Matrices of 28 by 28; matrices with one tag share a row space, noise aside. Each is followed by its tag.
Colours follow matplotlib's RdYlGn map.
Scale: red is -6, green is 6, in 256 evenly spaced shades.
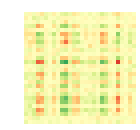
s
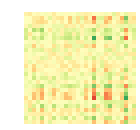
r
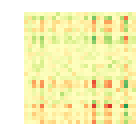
r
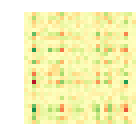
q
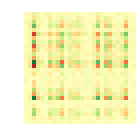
q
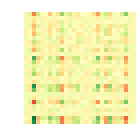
q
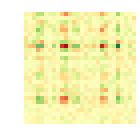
s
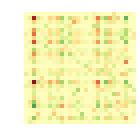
q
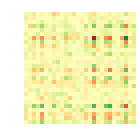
r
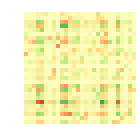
s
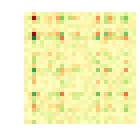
q
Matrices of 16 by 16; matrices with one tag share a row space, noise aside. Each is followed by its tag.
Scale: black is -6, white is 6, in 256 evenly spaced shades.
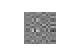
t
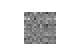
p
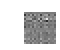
p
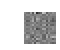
t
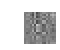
t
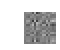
t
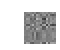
t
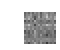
p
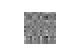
p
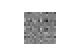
p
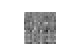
p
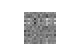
p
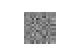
t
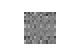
p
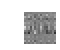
p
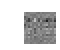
p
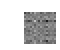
p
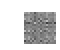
p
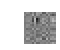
t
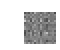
p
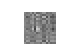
t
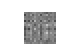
p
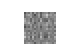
p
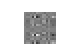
t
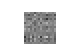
p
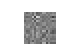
t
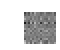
p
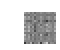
p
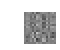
t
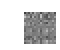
p
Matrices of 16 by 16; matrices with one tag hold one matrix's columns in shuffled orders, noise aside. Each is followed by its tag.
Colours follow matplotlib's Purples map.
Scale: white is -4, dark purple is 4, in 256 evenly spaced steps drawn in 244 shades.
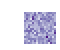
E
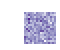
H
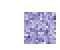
E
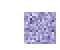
H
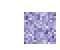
E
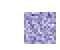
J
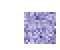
E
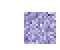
J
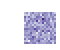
H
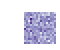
H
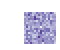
E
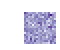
J
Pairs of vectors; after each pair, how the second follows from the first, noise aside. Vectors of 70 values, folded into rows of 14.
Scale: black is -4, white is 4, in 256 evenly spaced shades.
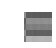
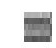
reversed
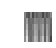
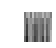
negated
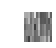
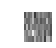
shuffled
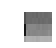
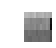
reversed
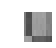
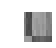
copied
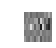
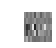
reversed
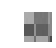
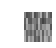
shuffled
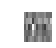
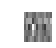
copied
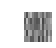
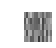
copied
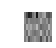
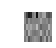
copied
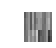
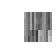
negated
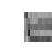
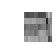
reversed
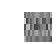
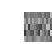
reversed
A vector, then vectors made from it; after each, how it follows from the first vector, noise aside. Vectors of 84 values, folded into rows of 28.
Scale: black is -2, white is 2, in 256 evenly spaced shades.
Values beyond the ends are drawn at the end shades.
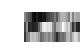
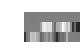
partly zeroed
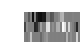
partly zeroed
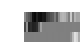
partly zeroed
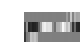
partly zeroed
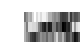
negated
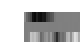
partly zeroed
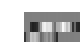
partly zeroed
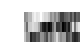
negated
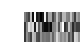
sign-scrambled
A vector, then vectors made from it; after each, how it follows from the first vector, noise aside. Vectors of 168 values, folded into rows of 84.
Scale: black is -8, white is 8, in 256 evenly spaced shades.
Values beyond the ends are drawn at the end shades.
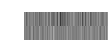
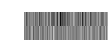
scaled up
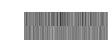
copied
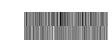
scaled up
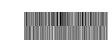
scaled up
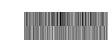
scaled up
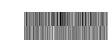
scaled up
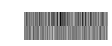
scaled up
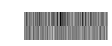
scaled up
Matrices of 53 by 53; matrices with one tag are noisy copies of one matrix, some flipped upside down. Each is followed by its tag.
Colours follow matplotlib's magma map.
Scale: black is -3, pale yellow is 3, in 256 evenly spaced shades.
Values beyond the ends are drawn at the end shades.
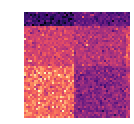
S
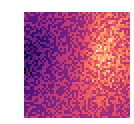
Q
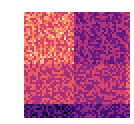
S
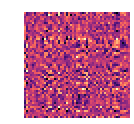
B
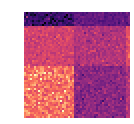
S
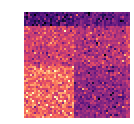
S
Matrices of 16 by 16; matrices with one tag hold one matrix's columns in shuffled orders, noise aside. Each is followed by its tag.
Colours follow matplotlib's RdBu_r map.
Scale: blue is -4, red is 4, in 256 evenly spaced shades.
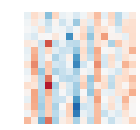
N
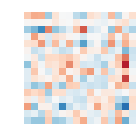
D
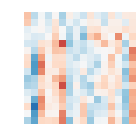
N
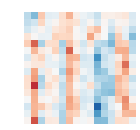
N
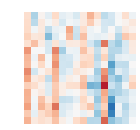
N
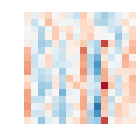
N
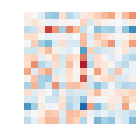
D
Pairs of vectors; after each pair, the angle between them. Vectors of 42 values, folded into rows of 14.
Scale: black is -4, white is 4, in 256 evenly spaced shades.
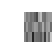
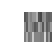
nearly opposite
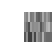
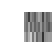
nearly opposite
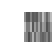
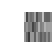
partly aligned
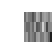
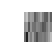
partly opposed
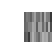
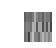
nearly parallel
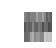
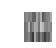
partly opposed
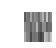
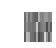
partly aligned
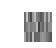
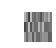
orthogonal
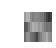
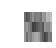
nearly opposite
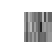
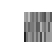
orthogonal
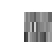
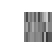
orthogonal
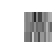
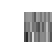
partly aligned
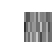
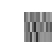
partly opposed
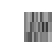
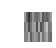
partly opposed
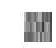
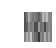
partly opposed
